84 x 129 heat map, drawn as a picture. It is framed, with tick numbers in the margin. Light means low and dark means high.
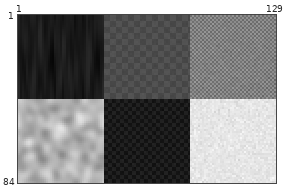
It is made of 2 by 3 panels. Panel 1,1: very high, streaked downward, faint in contrast. Panel 1,2: high, checkered, faint in contrast. Panel 1,3: middling, checkered. Panel 2,1: low, blotchy. Panel 2,2: very high, checkered, faint in contrast. Panel 2,3: very low, fine-grained, faint in contrast.
